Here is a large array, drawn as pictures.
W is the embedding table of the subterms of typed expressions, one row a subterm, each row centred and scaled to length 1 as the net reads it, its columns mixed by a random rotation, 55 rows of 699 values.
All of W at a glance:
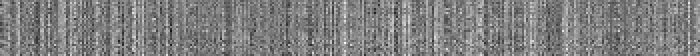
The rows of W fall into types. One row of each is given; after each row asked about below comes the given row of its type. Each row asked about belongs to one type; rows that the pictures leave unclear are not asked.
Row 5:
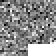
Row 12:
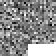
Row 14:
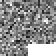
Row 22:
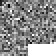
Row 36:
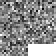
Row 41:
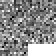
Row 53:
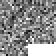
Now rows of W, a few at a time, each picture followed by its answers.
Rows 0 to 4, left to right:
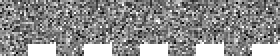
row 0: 12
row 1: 14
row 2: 14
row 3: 14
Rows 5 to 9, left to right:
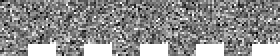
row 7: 5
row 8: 12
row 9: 41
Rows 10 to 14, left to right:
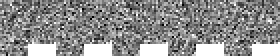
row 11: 5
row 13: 41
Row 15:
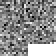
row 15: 36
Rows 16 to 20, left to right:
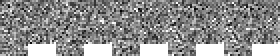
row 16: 22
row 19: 5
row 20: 5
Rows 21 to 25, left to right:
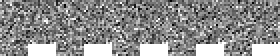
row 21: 14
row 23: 5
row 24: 5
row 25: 53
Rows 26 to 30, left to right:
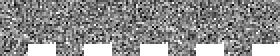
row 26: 41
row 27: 22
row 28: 36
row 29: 5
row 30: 5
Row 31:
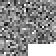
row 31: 5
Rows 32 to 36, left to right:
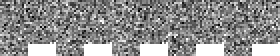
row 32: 36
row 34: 14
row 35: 36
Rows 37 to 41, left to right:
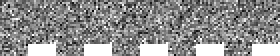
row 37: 22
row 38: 36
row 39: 36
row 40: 53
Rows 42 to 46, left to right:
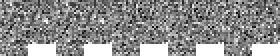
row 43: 14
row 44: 36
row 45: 36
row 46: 14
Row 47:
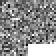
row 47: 22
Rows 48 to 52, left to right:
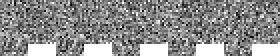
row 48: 41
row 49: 41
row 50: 12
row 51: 41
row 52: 14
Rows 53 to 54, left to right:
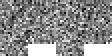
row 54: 14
